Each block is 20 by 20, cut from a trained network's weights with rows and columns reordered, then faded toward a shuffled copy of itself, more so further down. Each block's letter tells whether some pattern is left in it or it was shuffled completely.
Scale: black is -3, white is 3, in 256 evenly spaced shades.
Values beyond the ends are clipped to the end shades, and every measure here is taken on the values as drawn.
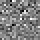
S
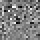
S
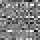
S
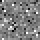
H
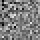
S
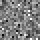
H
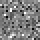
H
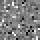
H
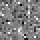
H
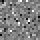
H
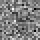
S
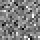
H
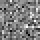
H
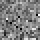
H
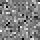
H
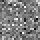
S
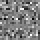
S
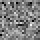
S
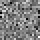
H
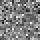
H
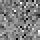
H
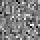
H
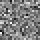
H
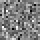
H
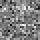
S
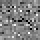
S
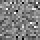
S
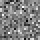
H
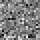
S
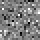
H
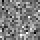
H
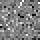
H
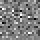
S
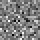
S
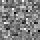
S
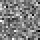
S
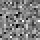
S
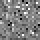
H
